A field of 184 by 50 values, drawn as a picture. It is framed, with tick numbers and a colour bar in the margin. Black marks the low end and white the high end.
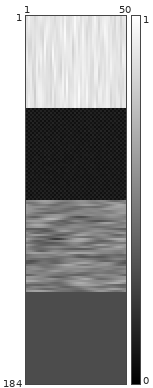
It is made of 4 by 1 panels. Panel 1,1: very high, streaked downward, faint in contrast. Panel 2,1: very low, checkered, faint in contrast. Panel 3,1: middling, streaked across. Panel 4,1: low, flat.
